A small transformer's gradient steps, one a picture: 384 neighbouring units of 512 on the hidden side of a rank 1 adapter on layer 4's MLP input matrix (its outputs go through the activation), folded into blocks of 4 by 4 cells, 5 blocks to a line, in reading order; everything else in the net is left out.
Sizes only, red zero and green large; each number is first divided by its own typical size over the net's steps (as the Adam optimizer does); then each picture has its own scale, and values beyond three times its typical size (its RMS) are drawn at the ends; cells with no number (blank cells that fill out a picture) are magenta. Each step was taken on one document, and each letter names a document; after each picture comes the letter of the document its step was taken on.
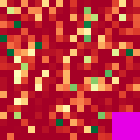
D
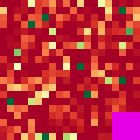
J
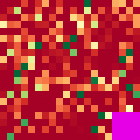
D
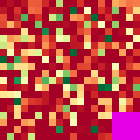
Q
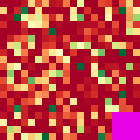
J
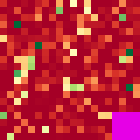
D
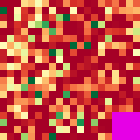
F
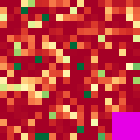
F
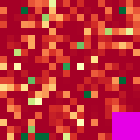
J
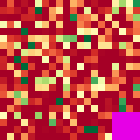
Q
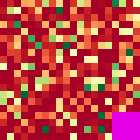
Q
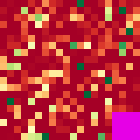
J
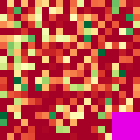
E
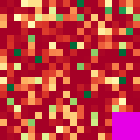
J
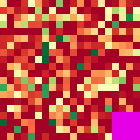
F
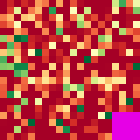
Q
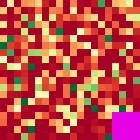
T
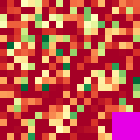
T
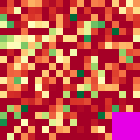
T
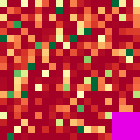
D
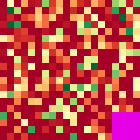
Q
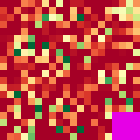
F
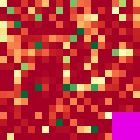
D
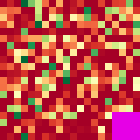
T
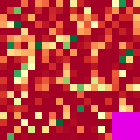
D
